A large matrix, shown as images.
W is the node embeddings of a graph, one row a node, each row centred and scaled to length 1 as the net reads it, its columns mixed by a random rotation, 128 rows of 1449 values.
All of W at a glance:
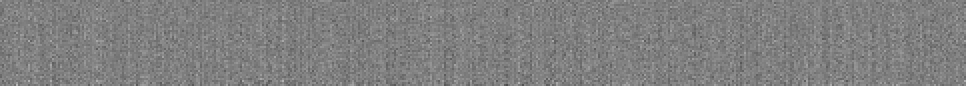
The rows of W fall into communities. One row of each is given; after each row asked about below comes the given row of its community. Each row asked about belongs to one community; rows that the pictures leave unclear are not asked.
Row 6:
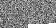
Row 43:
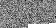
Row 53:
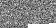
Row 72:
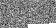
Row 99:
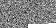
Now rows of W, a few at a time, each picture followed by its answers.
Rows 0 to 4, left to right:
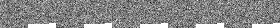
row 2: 43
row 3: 53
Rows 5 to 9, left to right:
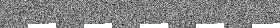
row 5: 6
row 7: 43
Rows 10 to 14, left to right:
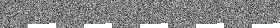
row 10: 53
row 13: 6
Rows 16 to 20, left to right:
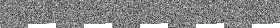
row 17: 53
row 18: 99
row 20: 53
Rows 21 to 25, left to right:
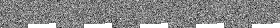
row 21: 72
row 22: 6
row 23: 6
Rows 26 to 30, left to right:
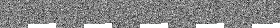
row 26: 43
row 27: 43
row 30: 43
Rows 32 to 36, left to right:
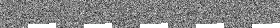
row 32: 43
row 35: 6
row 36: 99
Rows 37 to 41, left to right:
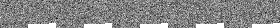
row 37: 72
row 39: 72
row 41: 6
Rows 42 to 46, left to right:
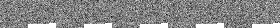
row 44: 53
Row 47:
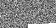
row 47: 99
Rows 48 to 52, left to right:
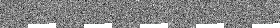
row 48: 53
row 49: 99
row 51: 43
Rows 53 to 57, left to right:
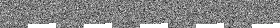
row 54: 53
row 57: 53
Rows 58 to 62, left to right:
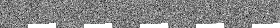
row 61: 99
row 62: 99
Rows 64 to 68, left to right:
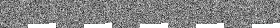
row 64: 6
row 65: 72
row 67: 43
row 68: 6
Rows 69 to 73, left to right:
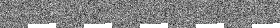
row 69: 53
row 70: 43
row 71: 43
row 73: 6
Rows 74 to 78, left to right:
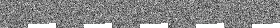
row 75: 6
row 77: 6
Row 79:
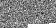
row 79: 53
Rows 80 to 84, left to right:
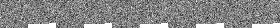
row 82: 53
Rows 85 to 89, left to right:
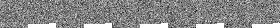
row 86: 43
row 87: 6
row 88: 6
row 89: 72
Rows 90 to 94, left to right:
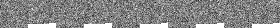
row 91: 53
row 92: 43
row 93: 53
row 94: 43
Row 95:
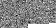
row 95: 43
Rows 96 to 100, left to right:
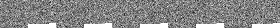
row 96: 53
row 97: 99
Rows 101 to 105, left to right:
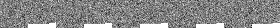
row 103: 43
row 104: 99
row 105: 99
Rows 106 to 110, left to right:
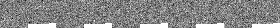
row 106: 43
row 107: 6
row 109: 53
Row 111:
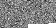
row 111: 6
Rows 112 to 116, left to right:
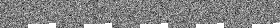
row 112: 53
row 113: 43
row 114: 6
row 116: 43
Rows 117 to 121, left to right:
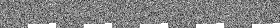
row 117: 43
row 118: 53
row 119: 53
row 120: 99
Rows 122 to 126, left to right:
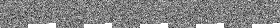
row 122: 99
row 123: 6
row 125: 99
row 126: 6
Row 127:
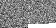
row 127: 6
